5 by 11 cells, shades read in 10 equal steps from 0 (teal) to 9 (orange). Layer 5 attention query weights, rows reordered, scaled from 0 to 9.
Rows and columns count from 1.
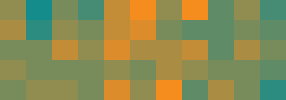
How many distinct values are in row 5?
7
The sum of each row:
51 48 60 48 54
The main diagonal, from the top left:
5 1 7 4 8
